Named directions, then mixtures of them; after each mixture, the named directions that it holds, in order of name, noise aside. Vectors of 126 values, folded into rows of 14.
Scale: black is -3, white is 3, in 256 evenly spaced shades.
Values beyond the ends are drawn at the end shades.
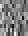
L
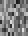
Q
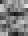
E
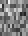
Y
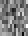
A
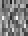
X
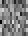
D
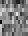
D, Q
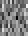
X, Y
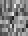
A, Q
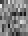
E, X, Y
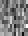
A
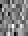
L, Y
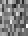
A, Q, Y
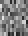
E, L, X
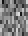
A, D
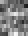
E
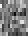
E, X, Y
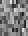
Q, X, Y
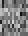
D, Y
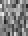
L, Q, Y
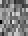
D, E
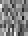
L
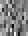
L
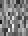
L, Q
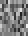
A, Y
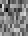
Y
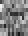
E, L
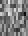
Y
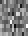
A, Q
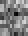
E, Q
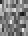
E, Q, Y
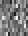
X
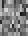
D, Y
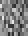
L, Q, Y
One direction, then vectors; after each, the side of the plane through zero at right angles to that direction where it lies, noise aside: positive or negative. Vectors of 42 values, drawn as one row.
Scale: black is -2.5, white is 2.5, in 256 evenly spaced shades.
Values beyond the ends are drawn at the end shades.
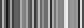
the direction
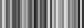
positive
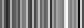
positive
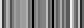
negative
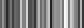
positive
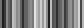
negative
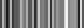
positive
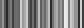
positive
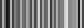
positive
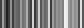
positive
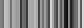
negative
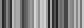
negative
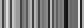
negative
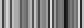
negative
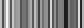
negative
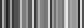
positive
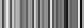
negative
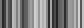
negative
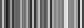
positive
